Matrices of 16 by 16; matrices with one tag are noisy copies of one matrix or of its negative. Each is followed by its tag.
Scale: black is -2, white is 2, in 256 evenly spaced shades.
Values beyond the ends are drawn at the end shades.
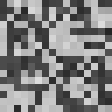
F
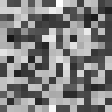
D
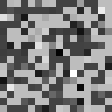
D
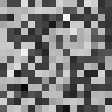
D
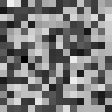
D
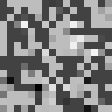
F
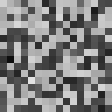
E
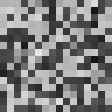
E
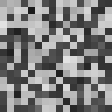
E
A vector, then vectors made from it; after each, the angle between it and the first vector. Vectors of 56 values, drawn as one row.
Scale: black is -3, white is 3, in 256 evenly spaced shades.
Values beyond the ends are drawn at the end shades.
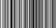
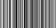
orthogonal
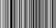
nearly parallel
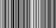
orthogonal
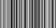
partly aligned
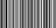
partly opposed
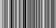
partly aligned
